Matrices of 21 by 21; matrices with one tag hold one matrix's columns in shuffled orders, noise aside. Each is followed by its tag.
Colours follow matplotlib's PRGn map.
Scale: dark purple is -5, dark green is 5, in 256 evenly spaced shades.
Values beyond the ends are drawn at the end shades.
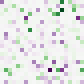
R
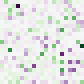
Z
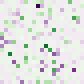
Z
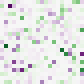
Z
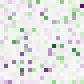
Z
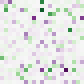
R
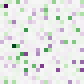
Z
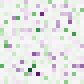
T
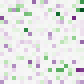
R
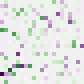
T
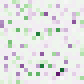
T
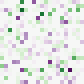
R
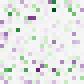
R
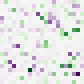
T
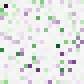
Z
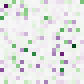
Z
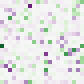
Z
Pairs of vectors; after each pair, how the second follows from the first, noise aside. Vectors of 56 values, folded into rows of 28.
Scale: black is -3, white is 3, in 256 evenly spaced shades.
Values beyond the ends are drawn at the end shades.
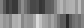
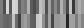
sign-scrambled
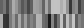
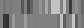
partly zeroed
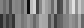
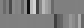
partly zeroed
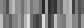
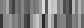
negated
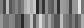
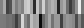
sign-scrambled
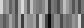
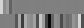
partly zeroed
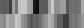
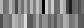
shuffled
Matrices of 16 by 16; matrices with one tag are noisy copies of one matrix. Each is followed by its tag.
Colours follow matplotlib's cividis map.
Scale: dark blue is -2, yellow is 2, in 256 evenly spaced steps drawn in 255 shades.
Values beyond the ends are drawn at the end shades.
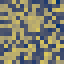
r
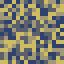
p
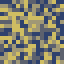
r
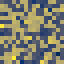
r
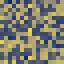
p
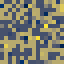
p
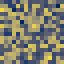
r
